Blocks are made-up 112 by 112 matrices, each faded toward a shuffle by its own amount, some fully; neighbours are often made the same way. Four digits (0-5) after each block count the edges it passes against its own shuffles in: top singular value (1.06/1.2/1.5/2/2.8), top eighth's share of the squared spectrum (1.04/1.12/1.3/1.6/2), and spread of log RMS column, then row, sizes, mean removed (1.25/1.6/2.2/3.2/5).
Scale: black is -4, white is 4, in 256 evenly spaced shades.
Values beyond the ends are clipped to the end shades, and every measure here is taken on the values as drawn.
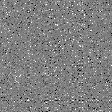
4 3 1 1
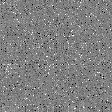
4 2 1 1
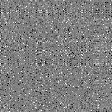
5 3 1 2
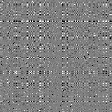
5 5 3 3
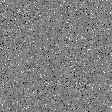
2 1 0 0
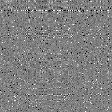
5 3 2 2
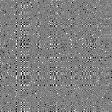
5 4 3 3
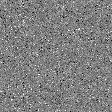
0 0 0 0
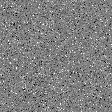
0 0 0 0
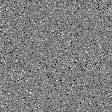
0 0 0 0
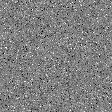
0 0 0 0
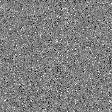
1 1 2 0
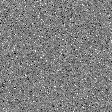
0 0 0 0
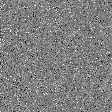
0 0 1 0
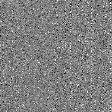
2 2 3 0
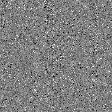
1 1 2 0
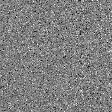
0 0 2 0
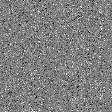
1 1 2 0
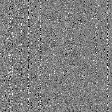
2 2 3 0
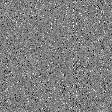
1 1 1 0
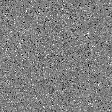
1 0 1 0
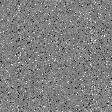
3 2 1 0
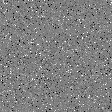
0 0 0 0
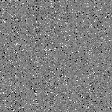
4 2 2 1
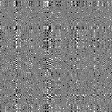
5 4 3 3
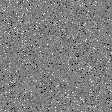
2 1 0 0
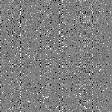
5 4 3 2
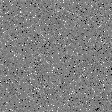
1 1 0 0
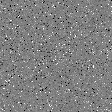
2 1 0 0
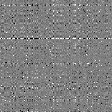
5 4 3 3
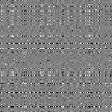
5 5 3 4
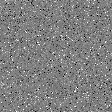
2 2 0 0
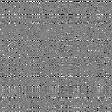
5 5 3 3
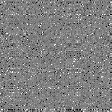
4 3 2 2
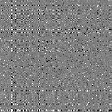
5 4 3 3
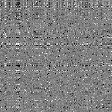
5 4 2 3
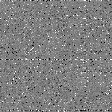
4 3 1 2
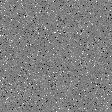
0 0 0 0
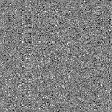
4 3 2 1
